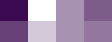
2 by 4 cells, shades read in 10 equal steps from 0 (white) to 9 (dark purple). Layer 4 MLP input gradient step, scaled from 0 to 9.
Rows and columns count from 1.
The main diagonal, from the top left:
9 2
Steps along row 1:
down up up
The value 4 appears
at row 1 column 3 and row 2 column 3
